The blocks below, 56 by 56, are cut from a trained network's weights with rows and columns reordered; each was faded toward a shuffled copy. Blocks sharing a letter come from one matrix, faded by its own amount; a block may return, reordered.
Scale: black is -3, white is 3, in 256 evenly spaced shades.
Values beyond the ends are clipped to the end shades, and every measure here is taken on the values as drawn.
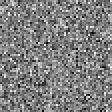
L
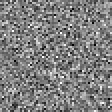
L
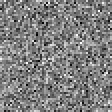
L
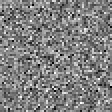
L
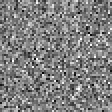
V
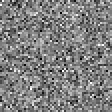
V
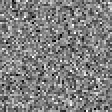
L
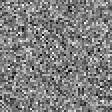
L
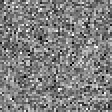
V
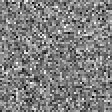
L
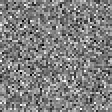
L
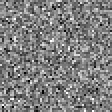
V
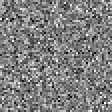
L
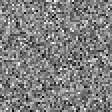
L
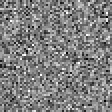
L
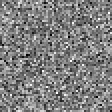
L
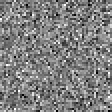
V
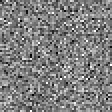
V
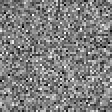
V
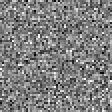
V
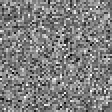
L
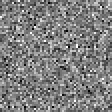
L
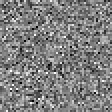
V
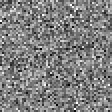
V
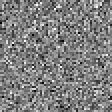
V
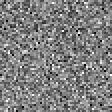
L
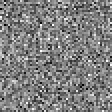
V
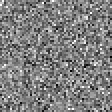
L
